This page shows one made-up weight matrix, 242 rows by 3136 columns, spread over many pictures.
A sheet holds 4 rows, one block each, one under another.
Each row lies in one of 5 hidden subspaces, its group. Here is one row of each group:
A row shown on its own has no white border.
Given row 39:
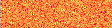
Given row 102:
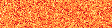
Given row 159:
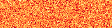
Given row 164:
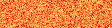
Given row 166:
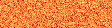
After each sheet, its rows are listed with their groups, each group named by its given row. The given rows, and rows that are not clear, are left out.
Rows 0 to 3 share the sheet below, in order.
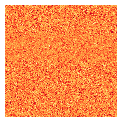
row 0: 159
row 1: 166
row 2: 39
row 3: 159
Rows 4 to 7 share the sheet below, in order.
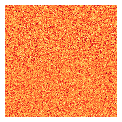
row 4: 166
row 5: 159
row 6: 39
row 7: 164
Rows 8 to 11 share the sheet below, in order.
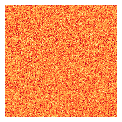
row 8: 164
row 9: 164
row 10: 164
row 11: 164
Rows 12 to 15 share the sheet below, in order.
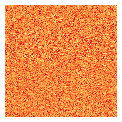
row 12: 102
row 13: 159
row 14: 39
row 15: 39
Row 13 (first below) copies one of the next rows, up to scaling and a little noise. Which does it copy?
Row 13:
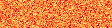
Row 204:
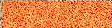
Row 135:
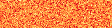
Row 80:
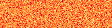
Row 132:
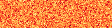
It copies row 132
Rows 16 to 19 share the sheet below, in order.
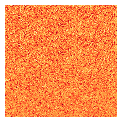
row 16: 164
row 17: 164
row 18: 159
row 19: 159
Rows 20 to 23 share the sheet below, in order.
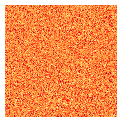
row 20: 39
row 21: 159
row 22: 39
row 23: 166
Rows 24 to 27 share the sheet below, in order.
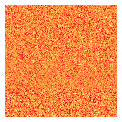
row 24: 39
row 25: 159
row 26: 159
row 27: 39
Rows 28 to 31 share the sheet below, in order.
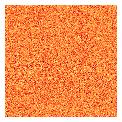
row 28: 164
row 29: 39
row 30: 159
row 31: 159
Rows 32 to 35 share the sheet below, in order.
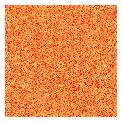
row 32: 166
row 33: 164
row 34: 159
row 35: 164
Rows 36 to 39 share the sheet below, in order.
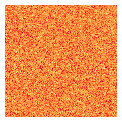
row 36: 102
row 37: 102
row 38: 166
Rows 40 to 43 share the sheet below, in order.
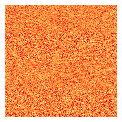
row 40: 102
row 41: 159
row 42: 102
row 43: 39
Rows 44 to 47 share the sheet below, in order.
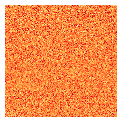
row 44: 159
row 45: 166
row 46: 159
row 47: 164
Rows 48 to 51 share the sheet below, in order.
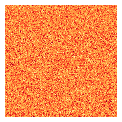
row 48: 39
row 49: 166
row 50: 164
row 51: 39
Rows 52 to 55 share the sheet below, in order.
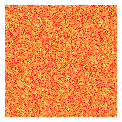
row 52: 102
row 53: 164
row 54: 159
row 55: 159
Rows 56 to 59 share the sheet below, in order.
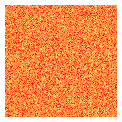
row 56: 159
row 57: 164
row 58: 166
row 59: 159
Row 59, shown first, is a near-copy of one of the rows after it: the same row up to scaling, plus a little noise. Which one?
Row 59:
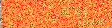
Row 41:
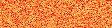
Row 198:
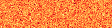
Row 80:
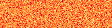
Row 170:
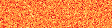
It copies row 170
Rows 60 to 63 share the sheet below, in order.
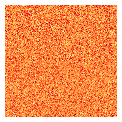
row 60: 159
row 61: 39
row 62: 164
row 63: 159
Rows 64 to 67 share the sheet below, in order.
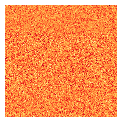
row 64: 166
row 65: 164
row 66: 102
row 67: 39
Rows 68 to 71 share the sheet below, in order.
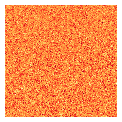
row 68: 102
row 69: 159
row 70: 102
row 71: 159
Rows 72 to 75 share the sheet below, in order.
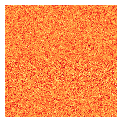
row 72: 159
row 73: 102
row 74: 159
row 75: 102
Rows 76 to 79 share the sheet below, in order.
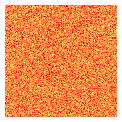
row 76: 166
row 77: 166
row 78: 166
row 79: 39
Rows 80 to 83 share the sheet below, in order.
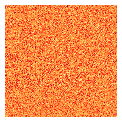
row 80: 159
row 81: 164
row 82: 164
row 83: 159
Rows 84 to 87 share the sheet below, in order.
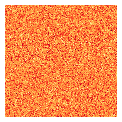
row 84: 166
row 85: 166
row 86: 159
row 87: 166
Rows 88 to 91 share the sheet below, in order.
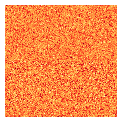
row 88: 39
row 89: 102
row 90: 159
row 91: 166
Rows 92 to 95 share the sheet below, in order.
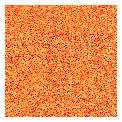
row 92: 164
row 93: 166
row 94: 166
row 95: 166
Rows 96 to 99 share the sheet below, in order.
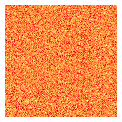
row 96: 39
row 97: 39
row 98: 39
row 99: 102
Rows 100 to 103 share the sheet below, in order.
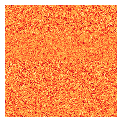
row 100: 166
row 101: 166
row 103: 102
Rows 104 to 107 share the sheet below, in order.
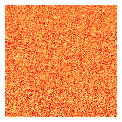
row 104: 102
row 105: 102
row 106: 164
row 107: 159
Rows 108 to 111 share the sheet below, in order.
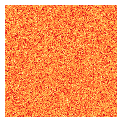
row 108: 102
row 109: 159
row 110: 166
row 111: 164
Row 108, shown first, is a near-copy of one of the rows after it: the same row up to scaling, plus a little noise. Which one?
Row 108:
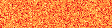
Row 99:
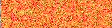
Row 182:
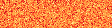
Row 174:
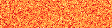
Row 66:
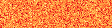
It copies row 66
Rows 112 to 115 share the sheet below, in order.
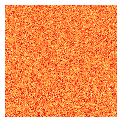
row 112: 164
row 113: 102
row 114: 159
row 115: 166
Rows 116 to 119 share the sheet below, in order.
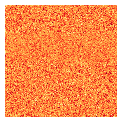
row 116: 166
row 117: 159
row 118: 39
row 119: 164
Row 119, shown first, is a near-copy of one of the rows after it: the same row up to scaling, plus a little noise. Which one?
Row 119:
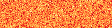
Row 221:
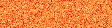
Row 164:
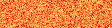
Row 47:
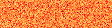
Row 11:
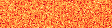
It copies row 164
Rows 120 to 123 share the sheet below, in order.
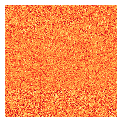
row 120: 102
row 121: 166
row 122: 164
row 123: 164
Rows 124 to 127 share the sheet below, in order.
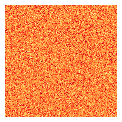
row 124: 164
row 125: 164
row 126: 39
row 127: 164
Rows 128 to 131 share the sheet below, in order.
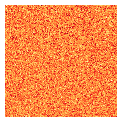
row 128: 39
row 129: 166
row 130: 166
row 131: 159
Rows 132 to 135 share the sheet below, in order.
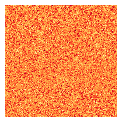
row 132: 159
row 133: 102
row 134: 102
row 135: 159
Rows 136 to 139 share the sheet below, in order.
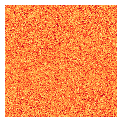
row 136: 159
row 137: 102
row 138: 159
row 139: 102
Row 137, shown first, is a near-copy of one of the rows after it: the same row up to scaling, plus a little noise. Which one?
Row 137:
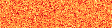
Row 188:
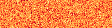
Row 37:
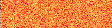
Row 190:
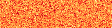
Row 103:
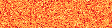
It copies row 190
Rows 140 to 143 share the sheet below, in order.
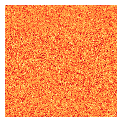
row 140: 39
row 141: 102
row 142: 39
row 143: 166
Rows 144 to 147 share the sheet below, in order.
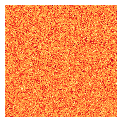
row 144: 159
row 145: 159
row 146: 102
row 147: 102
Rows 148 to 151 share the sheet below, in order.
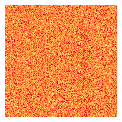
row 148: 159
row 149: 39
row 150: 39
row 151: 166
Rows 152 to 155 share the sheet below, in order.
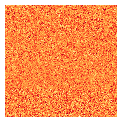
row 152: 39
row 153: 102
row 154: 166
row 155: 39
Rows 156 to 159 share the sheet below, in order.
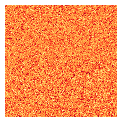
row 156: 159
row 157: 166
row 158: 102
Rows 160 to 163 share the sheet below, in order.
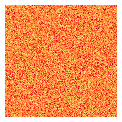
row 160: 39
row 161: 159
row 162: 166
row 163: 159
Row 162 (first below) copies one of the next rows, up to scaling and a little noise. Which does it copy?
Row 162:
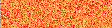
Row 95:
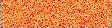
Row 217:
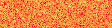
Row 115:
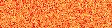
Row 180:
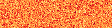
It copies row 180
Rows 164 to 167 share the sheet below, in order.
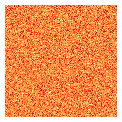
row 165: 39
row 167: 166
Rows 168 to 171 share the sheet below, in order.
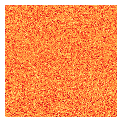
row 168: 166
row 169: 39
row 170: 159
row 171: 102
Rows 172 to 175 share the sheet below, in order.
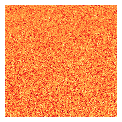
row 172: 166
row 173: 166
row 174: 102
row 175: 164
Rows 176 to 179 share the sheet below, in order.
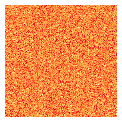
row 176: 166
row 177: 164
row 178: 39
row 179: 166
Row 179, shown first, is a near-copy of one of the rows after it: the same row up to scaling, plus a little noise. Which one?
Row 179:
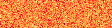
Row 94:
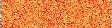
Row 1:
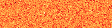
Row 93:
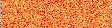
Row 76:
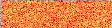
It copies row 94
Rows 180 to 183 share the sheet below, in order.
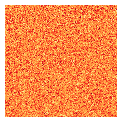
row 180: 166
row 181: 166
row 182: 102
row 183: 102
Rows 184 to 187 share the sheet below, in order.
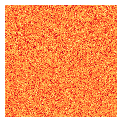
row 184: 166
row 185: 159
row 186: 159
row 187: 102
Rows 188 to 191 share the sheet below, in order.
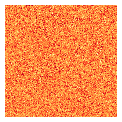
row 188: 102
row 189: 166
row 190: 102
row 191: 39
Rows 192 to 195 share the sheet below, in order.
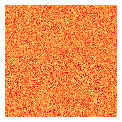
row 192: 159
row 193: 102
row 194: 39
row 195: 166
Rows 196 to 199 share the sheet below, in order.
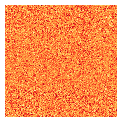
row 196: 39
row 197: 39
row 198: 159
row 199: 164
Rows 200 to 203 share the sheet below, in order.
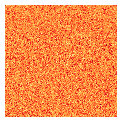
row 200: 39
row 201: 39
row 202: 164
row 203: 159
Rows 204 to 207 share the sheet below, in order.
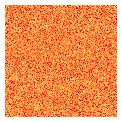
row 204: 159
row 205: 39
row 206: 102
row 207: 102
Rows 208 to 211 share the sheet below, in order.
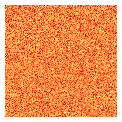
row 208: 102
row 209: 164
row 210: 159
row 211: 166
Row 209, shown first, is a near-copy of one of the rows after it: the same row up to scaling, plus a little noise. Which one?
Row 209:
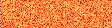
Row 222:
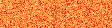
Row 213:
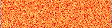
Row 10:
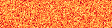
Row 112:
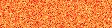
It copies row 10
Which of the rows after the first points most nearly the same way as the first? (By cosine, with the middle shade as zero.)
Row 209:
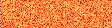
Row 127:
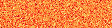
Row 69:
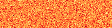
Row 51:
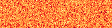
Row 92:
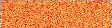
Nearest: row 127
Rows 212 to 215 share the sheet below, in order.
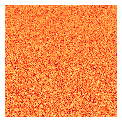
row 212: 164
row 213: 164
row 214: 159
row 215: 39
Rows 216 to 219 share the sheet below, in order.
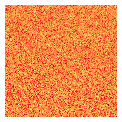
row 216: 102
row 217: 166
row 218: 102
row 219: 159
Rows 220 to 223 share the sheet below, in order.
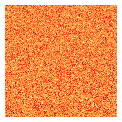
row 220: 39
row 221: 164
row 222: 164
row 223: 102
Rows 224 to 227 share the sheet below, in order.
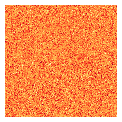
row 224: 164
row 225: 102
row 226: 166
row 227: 102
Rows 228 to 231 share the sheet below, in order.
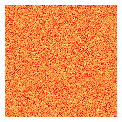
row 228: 102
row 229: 39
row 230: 166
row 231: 159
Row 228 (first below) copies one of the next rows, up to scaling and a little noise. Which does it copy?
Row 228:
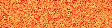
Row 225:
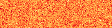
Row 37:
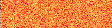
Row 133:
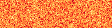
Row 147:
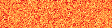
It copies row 147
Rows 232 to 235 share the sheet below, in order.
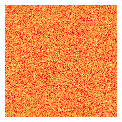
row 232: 166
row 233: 164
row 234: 102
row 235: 39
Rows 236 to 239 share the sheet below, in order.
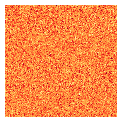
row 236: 164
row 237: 166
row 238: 39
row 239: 164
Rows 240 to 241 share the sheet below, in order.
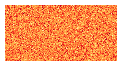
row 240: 102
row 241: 166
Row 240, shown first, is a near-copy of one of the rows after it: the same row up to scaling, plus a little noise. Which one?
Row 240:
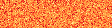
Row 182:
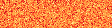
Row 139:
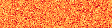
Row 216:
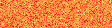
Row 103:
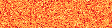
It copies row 182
